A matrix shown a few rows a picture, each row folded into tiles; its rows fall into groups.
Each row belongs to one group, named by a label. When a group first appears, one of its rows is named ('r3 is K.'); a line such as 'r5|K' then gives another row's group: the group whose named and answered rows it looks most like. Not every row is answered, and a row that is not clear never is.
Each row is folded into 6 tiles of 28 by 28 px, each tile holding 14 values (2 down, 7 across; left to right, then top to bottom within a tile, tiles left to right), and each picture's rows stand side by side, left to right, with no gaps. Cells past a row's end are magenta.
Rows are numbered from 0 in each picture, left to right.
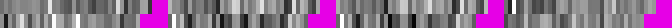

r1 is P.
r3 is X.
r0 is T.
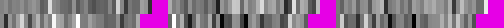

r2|P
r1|P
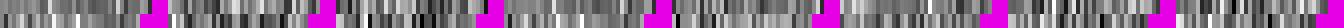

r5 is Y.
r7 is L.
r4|T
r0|T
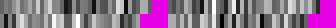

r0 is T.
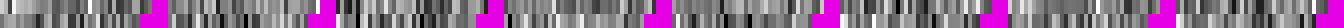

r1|P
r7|L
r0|Y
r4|P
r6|Y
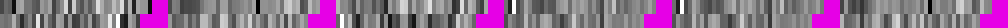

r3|X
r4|X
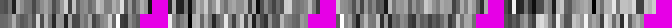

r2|P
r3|X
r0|L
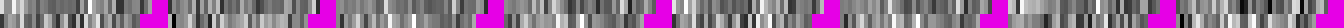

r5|T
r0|Y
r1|T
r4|Y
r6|Y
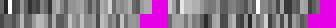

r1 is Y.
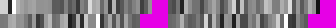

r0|Y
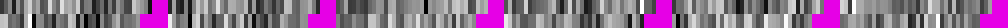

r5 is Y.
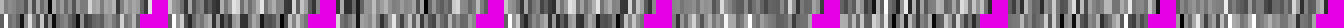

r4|T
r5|L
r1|P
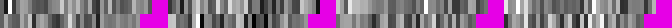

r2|Y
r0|X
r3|Y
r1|X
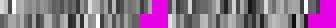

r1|L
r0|Y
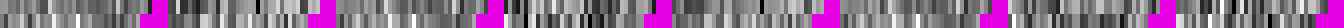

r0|T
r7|L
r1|X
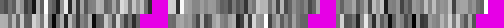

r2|P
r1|Y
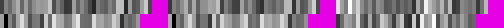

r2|Y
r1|T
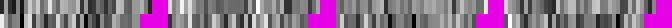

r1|Y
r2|P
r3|P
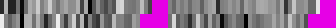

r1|P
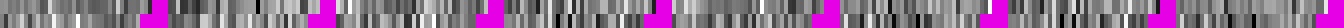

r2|Y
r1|X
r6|L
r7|P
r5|P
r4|Y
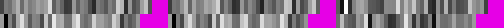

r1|T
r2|X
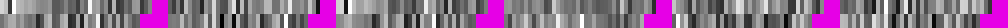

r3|T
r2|Y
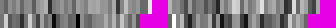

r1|P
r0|P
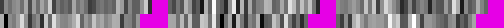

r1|L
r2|T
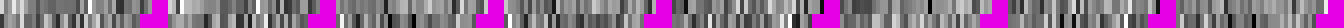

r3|P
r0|Y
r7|P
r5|X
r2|P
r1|Y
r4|L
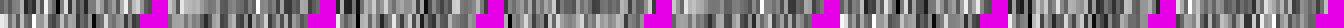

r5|L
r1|Y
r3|T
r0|L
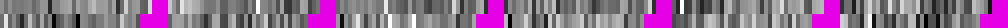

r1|Y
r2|T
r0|P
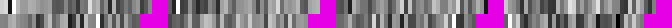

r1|X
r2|L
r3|P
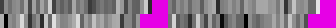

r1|P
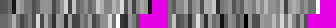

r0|L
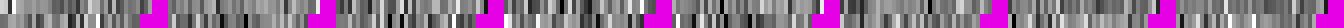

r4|P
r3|L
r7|T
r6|T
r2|L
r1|P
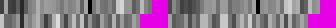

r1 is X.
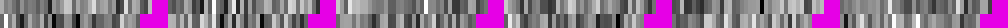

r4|X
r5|T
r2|Y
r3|P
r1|L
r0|P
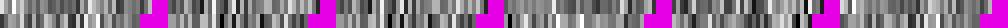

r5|Y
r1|L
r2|L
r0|Y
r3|T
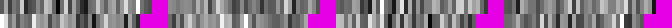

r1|T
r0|L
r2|L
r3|L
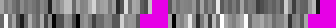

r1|T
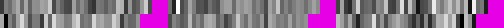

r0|T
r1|X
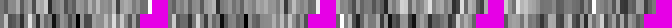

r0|P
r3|Y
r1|P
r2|P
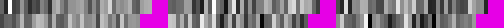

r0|X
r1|L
